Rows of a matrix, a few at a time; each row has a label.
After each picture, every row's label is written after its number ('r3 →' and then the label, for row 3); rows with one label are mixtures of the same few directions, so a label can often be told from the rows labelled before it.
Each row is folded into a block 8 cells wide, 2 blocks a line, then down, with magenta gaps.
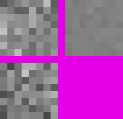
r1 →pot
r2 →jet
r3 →jet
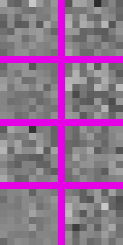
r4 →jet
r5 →jet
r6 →jet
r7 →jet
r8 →jet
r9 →jet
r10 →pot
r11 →pot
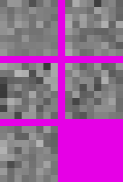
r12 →jet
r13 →jet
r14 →pot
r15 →pot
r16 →pot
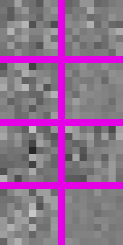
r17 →jet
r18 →jet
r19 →jet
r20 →pot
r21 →pot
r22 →pot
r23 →pot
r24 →pot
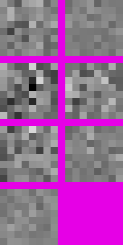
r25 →jet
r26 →jet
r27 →pot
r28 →pot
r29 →jet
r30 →jet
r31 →pot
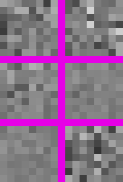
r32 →pot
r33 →jet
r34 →jet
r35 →jet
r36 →jet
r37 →pot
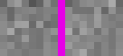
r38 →jet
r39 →pot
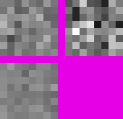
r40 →pot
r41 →jet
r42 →jet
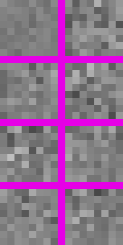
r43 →pot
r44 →jet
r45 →pot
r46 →jet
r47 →jet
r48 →pot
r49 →jet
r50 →jet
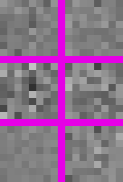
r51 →pot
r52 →jet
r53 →pot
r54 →jet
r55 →jet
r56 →pot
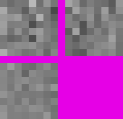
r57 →pot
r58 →pot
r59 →jet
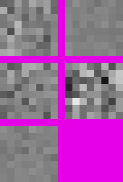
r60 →pot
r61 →jet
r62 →jet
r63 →pot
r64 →jet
